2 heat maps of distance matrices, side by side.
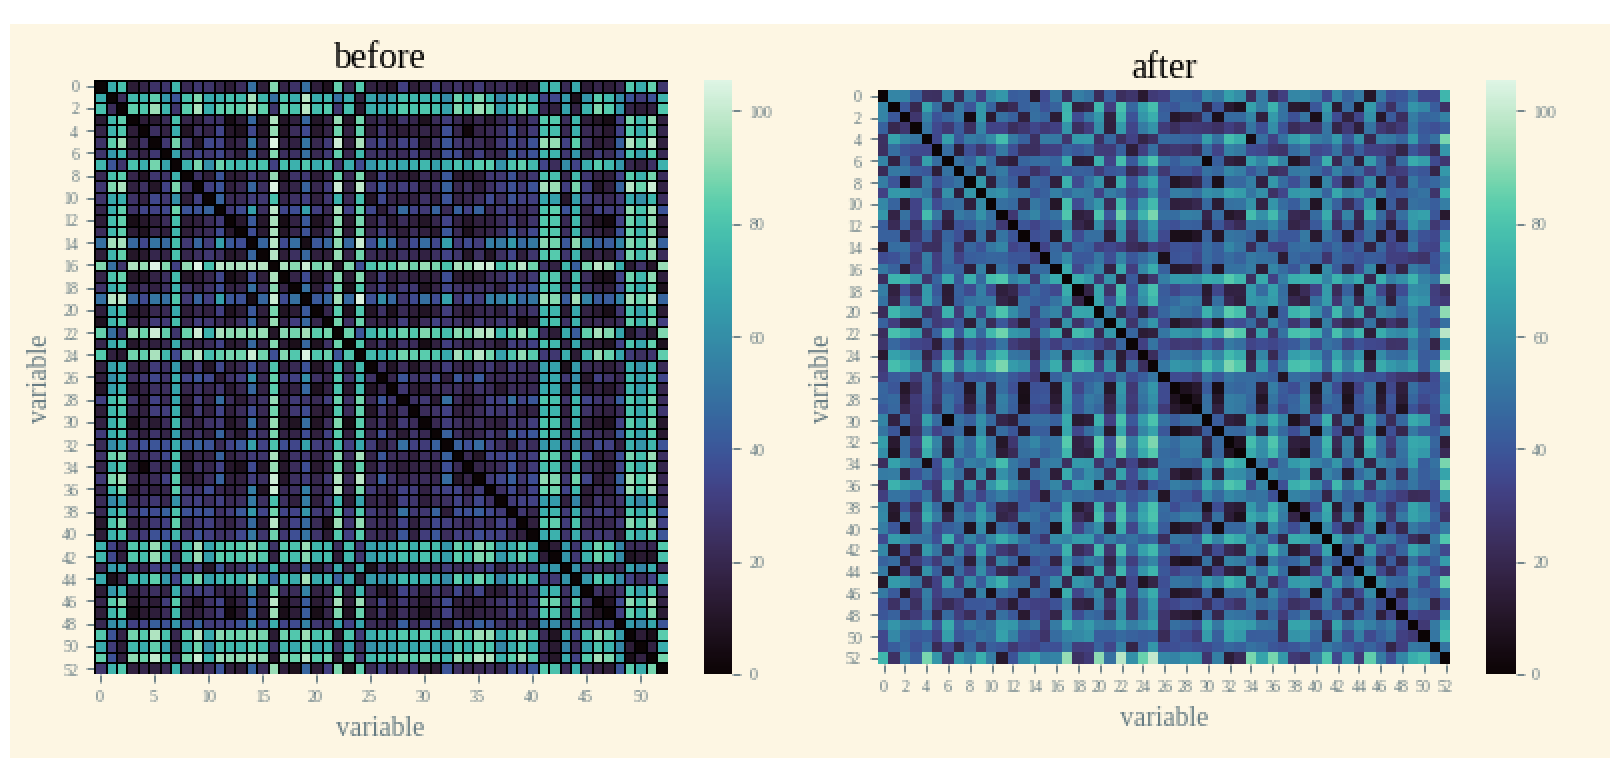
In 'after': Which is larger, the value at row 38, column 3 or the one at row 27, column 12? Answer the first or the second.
the second
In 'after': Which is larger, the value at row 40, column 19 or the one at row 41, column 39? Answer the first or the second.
the second
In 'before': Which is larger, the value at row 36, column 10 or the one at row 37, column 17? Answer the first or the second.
the first
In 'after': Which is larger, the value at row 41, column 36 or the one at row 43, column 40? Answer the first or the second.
the first
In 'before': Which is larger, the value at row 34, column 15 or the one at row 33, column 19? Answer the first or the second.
the second
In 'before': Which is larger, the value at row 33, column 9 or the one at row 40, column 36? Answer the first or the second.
the second
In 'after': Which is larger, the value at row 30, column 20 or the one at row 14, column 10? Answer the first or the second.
the first
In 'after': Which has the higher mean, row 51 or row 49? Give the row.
49
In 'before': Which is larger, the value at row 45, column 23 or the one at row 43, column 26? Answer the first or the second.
the second
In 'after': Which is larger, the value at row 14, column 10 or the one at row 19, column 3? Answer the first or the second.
the first
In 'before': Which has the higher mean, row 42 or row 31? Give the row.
42
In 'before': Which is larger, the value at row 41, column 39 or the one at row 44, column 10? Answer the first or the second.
the first
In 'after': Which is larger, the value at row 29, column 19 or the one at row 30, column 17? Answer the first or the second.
the second
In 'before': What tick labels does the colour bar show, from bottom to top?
0, 20, 40, 60, 80, 100
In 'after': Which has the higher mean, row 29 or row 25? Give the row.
25
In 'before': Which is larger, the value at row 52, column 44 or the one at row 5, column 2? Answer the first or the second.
the second
